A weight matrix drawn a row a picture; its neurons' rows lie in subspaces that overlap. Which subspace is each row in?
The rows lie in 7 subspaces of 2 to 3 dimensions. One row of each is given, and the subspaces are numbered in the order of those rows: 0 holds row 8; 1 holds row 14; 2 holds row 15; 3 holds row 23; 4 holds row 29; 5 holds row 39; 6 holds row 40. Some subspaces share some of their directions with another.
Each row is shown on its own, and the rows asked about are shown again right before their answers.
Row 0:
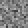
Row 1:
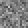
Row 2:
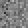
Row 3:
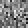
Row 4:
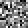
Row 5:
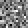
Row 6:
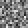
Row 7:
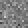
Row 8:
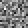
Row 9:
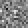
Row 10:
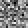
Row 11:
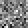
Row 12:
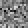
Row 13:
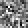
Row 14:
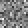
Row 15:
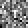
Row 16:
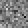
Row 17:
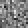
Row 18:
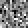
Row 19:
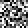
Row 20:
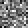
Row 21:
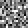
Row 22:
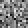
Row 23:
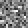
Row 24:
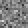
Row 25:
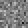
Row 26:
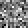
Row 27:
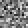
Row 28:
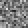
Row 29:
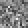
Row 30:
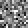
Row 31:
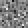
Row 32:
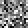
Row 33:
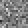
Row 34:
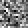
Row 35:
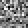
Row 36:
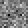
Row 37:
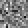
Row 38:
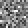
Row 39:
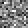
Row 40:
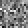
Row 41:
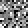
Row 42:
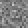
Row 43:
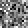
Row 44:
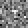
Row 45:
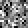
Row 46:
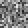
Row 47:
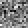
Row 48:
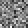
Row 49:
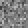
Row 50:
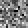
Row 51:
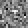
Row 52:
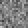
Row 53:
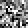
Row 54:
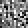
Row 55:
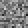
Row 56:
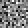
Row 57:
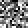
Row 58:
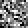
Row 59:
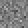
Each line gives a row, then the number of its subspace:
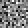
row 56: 2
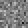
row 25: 0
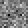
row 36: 5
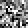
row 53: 4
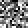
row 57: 0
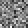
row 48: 1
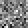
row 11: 5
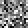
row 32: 5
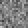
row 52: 6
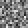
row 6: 3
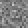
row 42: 1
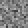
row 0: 6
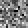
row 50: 0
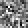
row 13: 4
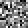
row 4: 4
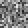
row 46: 6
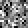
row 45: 6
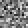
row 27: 0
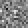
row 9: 1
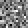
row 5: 3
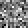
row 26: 1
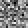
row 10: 0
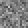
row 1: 4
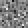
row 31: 2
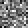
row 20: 5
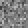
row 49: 6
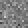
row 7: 0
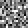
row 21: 3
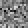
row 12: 6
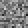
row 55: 0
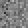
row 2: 2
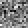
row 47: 6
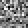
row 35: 0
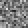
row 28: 5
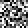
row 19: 1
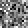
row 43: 6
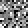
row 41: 1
